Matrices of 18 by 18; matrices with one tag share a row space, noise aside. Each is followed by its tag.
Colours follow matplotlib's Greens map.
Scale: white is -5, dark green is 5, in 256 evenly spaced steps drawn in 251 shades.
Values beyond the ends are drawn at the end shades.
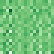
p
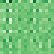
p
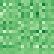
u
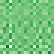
p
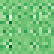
p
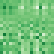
u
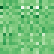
u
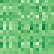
u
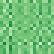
p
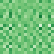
p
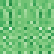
p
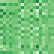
u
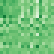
u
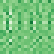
p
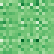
u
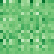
u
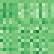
u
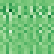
p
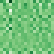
p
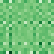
p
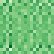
p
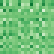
u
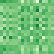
u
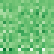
u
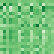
u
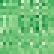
u
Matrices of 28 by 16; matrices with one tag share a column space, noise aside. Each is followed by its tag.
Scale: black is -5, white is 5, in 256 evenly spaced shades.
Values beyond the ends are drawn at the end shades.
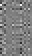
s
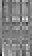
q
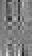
q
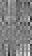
q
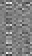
s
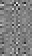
s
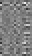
s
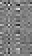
s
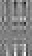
q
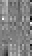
q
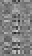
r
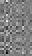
r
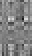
q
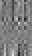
q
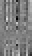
q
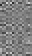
s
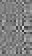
r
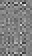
s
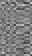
s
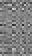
s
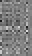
r
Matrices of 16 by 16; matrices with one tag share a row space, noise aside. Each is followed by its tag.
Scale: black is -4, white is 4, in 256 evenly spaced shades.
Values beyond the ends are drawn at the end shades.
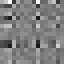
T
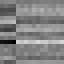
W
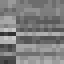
W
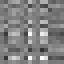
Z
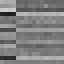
W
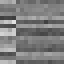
W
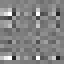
T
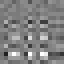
Z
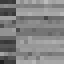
W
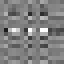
Z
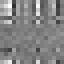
T
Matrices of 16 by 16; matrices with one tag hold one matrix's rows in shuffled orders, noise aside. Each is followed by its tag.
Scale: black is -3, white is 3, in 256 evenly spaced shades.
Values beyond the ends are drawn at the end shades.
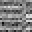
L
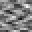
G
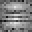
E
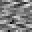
G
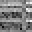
L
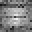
E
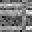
L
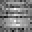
E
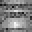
E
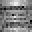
E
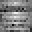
E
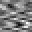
G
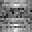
E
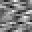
G
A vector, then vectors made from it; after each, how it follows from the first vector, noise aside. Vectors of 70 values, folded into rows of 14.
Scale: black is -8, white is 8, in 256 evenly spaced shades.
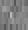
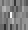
scaled up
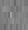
shrunk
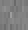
shrunk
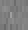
shrunk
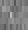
copied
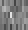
scaled up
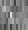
scaled up
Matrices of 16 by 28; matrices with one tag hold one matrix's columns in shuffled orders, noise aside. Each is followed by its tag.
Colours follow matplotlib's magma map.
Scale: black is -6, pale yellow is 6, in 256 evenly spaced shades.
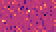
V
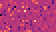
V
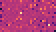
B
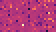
B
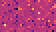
B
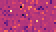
V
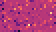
B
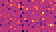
B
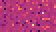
B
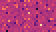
B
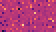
B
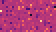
V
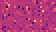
V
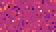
V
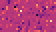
V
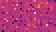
B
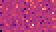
B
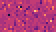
V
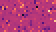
V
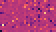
B
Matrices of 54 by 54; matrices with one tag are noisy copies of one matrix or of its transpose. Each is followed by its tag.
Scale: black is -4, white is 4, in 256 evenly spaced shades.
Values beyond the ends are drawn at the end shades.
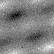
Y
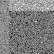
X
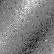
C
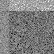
X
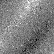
C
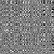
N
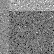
X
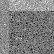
X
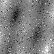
Y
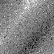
C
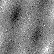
Y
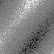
C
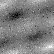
Y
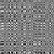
N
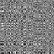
N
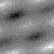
Y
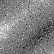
C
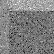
X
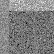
X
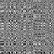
N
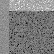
X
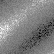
C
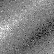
C
